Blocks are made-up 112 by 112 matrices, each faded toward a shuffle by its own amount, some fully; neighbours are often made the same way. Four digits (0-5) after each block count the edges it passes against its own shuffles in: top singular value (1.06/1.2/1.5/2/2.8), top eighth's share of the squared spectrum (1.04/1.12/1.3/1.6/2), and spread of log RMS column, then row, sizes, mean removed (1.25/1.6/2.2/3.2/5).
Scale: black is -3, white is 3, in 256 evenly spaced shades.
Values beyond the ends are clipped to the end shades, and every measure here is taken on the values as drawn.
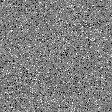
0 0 0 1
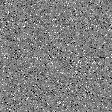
1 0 0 1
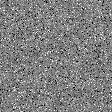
0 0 0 0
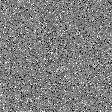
0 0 0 0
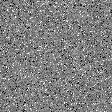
0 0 0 0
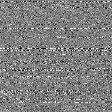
2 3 0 4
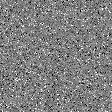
0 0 0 0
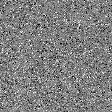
0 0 0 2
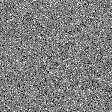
1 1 0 0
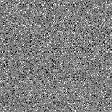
4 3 1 1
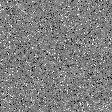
0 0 0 0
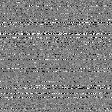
2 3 0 4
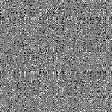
5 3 2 2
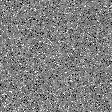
0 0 0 0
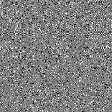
4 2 1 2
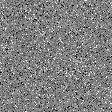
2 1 0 0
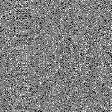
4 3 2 1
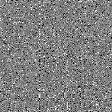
4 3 2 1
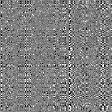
5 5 4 3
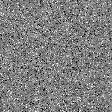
3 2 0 0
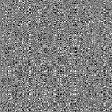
5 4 3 3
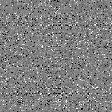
4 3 1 2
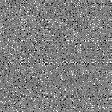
4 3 1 2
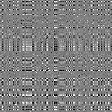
5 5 4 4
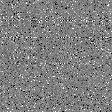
4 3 0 2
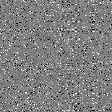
4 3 1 2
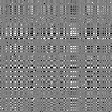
5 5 4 4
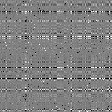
5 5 3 4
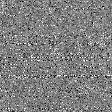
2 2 0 3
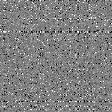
4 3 1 2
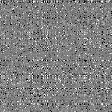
5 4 2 3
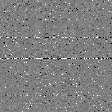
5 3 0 2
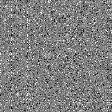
4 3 2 1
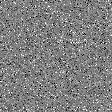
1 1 0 1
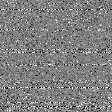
2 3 0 4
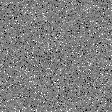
2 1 0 0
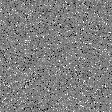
2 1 0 0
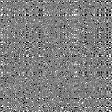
5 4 3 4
